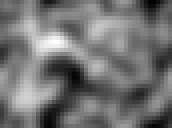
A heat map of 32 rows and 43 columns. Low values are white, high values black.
Lone odd cells: none. Grain: blotchy. Histogram: bell-shaped.
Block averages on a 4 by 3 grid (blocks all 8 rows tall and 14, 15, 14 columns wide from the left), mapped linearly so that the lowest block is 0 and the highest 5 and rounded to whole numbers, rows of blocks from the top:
2 1 3 / 0 0 3 / 0 5 3 / 3 3 4
